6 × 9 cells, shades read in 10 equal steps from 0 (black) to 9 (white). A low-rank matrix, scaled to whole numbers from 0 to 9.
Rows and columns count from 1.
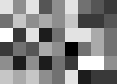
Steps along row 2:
up down up down up down same up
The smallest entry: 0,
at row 4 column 6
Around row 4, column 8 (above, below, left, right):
6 9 4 4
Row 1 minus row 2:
4 -2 3 -3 0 1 2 1 -1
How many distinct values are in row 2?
6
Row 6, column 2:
6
